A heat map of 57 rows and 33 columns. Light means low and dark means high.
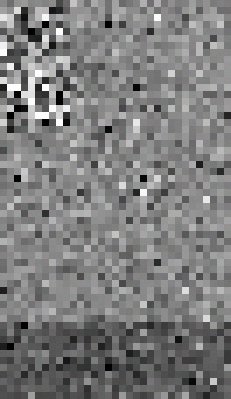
Seam: horizontal, 80% of the way down, the bottom part higher. Roughest part: top left. Odd patch: rougher, in the top left. Stripes: none.
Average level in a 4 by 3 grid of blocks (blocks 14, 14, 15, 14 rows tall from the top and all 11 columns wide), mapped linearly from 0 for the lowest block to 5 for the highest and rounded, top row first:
1 1 0
1 1 1
1 1 1
5 5 4
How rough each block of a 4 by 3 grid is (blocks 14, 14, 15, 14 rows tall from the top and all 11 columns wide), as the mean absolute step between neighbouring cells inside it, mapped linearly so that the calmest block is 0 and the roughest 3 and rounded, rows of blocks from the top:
3 0 0
1 1 0
0 0 0
0 0 0
